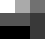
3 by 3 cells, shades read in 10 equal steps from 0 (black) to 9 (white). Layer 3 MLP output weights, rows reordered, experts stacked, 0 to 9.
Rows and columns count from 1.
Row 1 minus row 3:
9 6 2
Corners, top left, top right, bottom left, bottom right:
9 4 0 2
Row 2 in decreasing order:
3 3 2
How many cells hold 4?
1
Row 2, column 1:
3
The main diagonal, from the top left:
9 3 2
